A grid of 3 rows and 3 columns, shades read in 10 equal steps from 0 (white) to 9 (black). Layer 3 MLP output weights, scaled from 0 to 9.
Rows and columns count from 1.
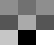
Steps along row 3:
up down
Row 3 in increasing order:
0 2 9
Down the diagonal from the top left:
4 3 0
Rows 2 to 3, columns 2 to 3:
3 6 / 9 0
